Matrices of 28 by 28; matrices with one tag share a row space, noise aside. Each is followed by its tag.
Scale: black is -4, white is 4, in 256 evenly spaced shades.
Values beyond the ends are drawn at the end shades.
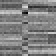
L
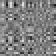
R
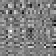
R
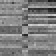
L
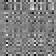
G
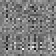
G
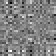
R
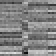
L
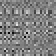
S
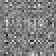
G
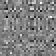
G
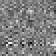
R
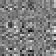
R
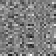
R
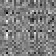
G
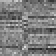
L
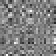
R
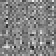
G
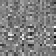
R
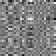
R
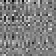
S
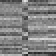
L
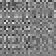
S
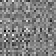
S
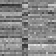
L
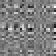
R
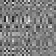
S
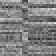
L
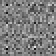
G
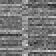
L
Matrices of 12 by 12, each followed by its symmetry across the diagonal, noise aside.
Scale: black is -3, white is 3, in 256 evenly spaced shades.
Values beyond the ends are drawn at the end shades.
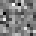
antisymmetric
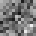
symmetric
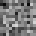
neither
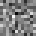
antisymmetric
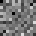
symmetric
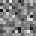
antisymmetric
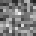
neither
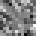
antisymmetric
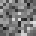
symmetric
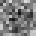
symmetric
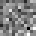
symmetric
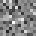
neither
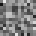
antisymmetric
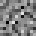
symmetric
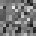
neither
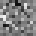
antisymmetric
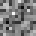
symmetric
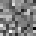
neither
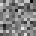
neither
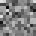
neither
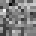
antisymmetric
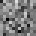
neither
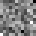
antisymmetric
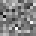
neither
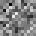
symmetric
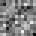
symmetric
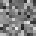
antisymmetric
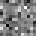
antisymmetric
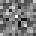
symmetric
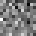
neither
